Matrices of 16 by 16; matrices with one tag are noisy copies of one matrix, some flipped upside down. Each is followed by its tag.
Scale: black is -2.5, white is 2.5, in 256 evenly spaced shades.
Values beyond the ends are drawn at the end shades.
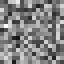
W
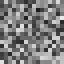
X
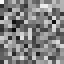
X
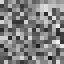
X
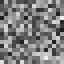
X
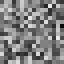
W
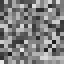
X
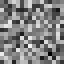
W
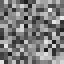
X
